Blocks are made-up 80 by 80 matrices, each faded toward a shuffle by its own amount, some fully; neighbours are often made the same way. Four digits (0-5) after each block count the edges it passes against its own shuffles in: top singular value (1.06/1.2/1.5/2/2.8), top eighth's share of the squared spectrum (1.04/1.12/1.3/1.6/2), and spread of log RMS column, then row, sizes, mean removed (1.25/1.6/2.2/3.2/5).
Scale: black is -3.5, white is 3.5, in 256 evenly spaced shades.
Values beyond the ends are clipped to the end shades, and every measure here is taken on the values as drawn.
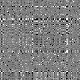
5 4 3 3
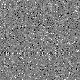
3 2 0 1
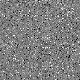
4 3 1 1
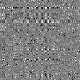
5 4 2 2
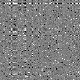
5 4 2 2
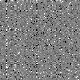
4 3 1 1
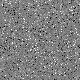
0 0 0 0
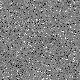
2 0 0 0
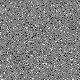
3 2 0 0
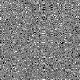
4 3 2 2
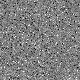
0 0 0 0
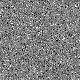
0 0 0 0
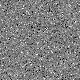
0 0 0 0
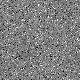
0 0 0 0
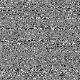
1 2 0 4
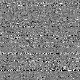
2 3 0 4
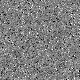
0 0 0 0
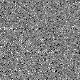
0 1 0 2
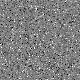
0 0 0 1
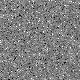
0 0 0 0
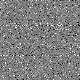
2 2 0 2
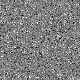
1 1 0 1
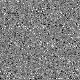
1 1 0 2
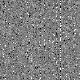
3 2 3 0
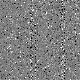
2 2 2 0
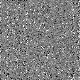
1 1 2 0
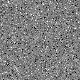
0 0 1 0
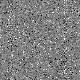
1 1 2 0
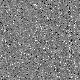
1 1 1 0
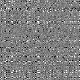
4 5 2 3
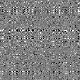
4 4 2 3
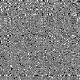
4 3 1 2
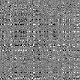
4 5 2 3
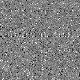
3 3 1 2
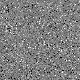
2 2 0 1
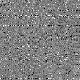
4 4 1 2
